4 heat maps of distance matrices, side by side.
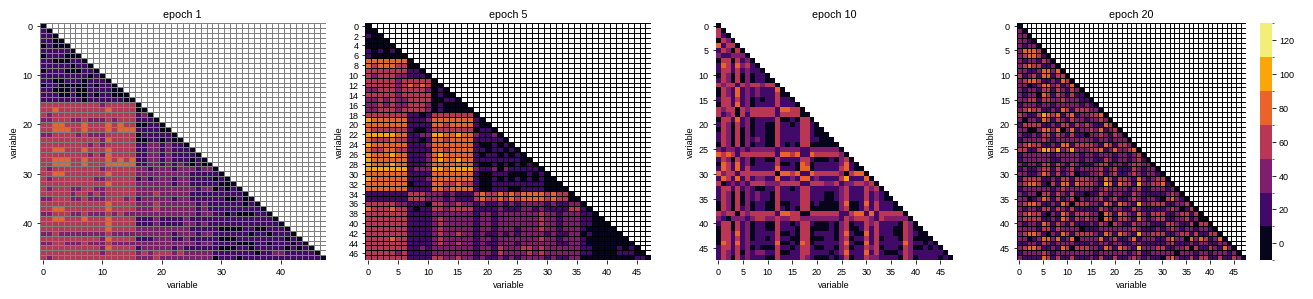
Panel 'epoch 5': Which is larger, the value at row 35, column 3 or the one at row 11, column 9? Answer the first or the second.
the second
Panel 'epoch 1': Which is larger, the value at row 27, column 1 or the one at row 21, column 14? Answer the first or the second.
the second
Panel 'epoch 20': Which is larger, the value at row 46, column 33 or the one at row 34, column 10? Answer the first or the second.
the second
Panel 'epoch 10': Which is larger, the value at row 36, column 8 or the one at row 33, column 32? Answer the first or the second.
the second
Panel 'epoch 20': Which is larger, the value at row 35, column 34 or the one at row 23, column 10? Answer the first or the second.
the second
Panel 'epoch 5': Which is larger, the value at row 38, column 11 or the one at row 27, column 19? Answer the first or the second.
the first
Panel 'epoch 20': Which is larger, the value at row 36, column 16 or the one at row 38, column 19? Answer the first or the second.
the second
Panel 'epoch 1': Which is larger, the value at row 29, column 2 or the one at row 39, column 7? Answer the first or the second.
the second
